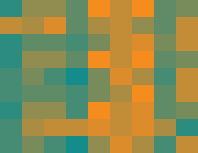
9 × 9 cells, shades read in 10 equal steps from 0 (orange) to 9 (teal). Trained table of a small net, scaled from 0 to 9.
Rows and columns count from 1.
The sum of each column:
62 40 41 59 23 17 13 52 33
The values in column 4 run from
2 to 9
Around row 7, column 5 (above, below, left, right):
5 1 7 2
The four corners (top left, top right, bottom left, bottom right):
8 5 7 2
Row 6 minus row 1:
-1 2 2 1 5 1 0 0 -3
